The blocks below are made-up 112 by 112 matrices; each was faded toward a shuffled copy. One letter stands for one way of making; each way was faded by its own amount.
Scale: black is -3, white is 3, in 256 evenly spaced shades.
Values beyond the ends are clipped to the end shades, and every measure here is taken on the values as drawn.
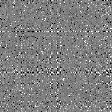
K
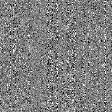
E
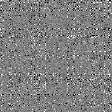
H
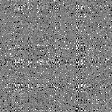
K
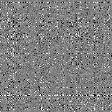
H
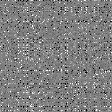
K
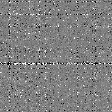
H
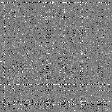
H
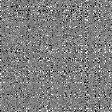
H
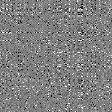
K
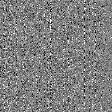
E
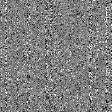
E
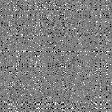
K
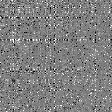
K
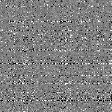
H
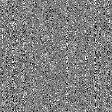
E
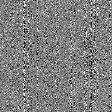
E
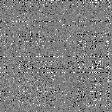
H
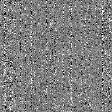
E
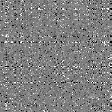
K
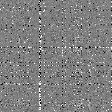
H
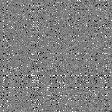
K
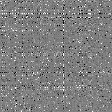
K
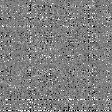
H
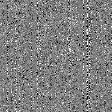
E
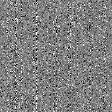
E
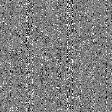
E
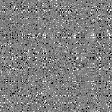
K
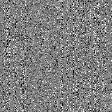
E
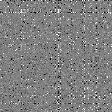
K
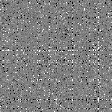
K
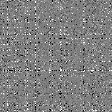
H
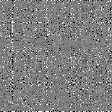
K
